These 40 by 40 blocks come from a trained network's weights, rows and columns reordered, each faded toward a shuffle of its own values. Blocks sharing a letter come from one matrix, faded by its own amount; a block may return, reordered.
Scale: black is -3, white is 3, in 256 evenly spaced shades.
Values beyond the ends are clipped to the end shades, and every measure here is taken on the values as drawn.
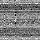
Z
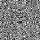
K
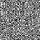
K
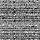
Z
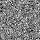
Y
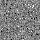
Y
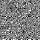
K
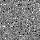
Y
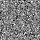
Y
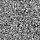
Y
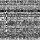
Z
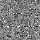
Y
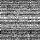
Z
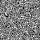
Y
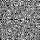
K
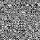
K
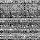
Z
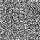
K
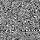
Y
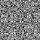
K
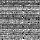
Z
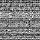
Z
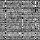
Z
